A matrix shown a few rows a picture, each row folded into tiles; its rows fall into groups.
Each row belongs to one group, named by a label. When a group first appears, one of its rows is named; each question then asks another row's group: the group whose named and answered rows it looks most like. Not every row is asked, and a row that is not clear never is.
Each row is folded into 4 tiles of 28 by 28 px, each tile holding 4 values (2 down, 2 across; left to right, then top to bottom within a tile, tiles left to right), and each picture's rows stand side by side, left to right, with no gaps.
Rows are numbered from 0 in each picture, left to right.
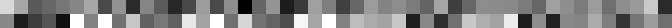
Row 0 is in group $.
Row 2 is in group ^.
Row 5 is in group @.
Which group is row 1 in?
^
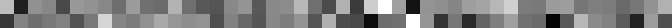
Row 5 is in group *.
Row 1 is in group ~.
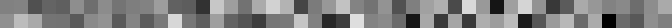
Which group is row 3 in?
*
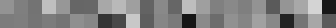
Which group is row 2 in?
@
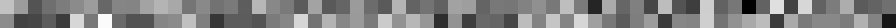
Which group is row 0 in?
$
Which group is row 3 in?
~
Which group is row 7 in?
~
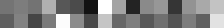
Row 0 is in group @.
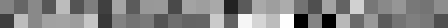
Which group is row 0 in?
~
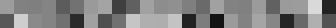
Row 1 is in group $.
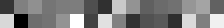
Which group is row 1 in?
$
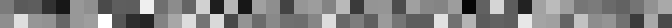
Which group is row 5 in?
*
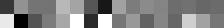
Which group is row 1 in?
^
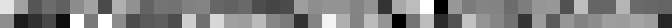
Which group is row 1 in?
$
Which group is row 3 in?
@
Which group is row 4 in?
*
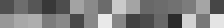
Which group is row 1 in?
$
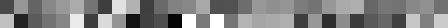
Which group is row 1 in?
$
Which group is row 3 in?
$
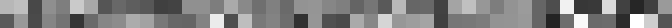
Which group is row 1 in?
^
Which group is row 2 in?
*
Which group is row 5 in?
^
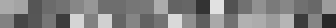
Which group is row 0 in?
$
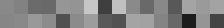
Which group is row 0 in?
@
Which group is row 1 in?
*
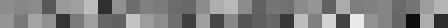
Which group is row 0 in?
@
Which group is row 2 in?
$
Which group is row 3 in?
*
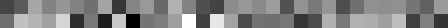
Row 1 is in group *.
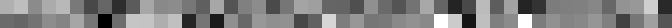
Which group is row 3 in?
^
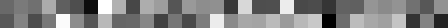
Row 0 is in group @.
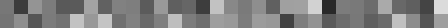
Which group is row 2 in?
@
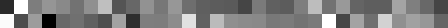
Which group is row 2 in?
^
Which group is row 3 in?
~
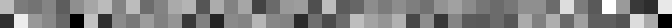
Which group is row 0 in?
*
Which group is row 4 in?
$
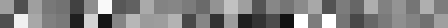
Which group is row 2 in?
$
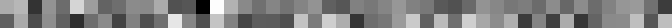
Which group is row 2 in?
$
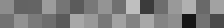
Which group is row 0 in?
^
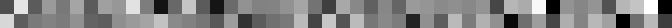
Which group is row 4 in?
@
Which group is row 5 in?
@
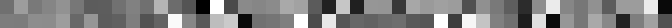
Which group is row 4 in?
*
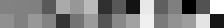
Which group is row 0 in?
@
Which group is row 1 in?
*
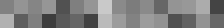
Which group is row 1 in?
@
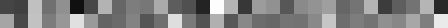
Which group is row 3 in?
^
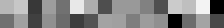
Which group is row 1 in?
@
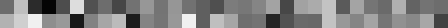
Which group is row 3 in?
~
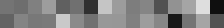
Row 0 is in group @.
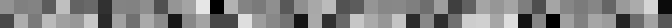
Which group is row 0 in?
~
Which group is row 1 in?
@
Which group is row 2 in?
*
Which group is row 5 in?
@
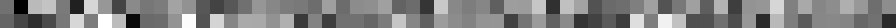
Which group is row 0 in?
^
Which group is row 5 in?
$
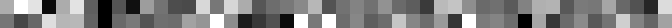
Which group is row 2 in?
$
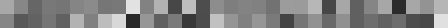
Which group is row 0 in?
$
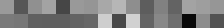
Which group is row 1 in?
*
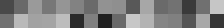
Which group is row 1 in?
*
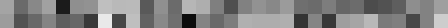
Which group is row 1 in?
*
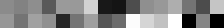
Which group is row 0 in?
@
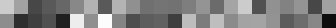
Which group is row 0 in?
$
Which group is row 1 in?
$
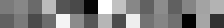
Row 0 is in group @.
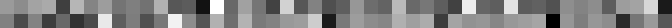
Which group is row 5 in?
@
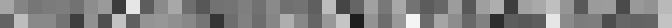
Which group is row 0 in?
*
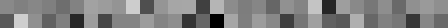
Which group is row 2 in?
@
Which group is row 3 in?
*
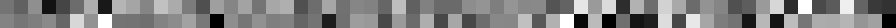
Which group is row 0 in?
^
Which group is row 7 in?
~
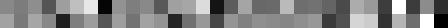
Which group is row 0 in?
@
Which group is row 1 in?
@
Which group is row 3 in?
~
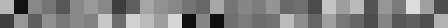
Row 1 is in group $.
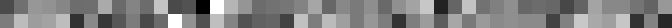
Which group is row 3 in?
@
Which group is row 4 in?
~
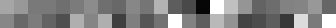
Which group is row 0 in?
$
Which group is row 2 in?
$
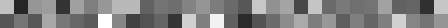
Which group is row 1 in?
$
